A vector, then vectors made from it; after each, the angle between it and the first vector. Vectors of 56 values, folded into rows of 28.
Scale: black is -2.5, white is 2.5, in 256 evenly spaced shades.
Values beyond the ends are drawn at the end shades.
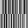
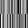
partly opposed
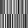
nearly opposite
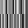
orthogonal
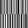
nearly opposite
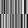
orthogonal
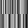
orthogonal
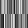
partly opposed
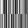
partly aligned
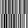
nearly parallel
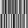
nearly parallel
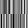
partly aligned
